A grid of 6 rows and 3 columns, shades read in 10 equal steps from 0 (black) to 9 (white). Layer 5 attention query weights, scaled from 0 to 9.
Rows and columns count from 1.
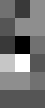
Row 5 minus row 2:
2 0 -1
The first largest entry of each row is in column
3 2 3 2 1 1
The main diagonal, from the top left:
4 5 4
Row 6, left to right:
3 3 3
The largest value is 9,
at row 4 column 2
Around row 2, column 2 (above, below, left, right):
2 0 3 5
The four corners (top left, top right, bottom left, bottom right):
4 5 3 3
